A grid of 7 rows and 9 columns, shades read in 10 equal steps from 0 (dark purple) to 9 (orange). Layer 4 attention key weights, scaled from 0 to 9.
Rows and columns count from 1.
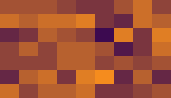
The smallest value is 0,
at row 3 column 6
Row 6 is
2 6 7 3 8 9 2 6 2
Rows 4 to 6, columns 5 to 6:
6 5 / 6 4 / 8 9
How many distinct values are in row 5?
3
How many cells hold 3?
9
